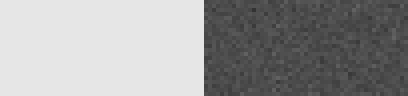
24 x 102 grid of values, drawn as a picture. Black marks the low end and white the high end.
The table splits into one row of 2 panels. Panel 1,1: very high, flat. Panel 1,2: low, fine-grained, faint in contrast.
